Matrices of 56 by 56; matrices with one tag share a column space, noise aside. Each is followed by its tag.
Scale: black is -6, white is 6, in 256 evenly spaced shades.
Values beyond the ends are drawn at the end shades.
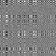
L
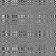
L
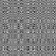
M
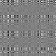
L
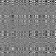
L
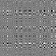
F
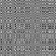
M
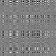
L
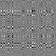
F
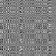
M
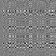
F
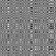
M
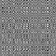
M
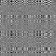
L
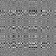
F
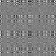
L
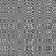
M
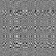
F
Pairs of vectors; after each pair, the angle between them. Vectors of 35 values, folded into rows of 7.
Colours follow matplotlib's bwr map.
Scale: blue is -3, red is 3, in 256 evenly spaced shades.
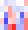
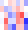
nearly opposite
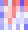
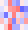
orthogonal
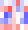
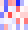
partly opposed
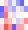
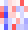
nearly opposite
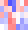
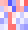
nearly parallel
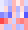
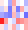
nearly parallel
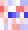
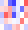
orthogonal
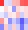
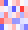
partly aligned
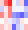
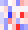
partly opposed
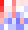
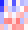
nearly opposite
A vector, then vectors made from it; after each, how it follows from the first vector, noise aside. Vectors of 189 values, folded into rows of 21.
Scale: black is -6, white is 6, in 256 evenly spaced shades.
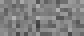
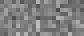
negated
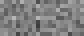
copied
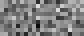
scaled up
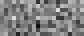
scaled up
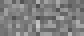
negated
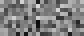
scaled up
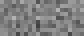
copied
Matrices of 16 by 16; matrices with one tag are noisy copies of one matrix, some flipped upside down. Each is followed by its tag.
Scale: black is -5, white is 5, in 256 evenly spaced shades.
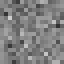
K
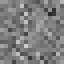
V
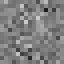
V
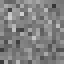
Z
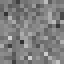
K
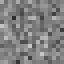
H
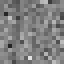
K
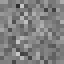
V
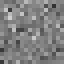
Z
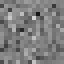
Z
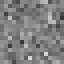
K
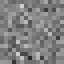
V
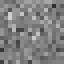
Z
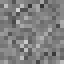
V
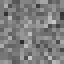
K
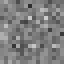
H
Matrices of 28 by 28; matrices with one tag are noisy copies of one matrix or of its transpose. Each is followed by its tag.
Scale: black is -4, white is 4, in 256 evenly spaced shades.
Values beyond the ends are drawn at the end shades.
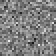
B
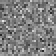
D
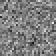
B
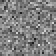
B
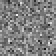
D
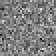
D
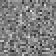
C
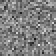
B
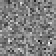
D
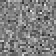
C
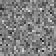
D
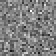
C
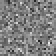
D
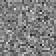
C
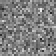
D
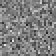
C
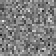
D
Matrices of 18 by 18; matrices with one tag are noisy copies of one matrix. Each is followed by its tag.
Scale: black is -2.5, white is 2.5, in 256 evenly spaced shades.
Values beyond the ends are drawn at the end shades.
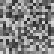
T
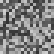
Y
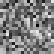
Y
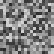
T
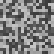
T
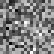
Y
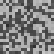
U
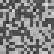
Y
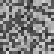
U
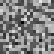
U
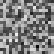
T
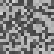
U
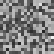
U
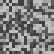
U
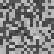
Y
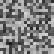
T
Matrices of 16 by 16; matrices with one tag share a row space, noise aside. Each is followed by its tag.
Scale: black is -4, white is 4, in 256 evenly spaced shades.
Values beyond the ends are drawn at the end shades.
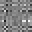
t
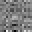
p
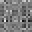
t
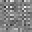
p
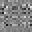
t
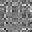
t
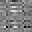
p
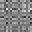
t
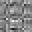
p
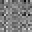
t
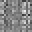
t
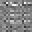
p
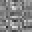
p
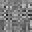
t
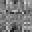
p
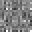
t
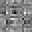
p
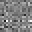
t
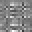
p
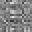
p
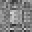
p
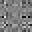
t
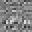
p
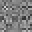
t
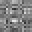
p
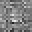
p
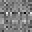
t
